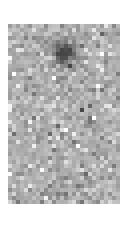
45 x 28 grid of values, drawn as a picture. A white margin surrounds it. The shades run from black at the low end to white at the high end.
Ninth with the lowest average: top middle. Dips: one, in the top middle. Average level on the scale: 70%. Slope: none.
